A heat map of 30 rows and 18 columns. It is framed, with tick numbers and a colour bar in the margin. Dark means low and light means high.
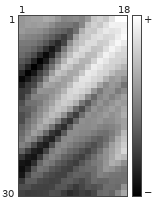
No lone cell stands out from its neighbours. Neither half mirrors the other. The ninth with the highest average is the top right. The field climbs toward the top right. The grain runs diagonally up to the right.
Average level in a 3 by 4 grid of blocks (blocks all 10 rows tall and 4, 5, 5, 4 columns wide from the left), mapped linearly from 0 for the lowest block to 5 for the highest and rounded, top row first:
1245 | 1333 | 0112
